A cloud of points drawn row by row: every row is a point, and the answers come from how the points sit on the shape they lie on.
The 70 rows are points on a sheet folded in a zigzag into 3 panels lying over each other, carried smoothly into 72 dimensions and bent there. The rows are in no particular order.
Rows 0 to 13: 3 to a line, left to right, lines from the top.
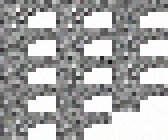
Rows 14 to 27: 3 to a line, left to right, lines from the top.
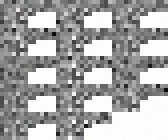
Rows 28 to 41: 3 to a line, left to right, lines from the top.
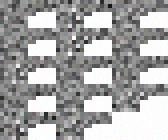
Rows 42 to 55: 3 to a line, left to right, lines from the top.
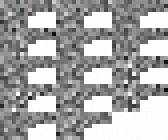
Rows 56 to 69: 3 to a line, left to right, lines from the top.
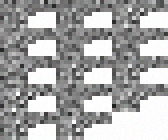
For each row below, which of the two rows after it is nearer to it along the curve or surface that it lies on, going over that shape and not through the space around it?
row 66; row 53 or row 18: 18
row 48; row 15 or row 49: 15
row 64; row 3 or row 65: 65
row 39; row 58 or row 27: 58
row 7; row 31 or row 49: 49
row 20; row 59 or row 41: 41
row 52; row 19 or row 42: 19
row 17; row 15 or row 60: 60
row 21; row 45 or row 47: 45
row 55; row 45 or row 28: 28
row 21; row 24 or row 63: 24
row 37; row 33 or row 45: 45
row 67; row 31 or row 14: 31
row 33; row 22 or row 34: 34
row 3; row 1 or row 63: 1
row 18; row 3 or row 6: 6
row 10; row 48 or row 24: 48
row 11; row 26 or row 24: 24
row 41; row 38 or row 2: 38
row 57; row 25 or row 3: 25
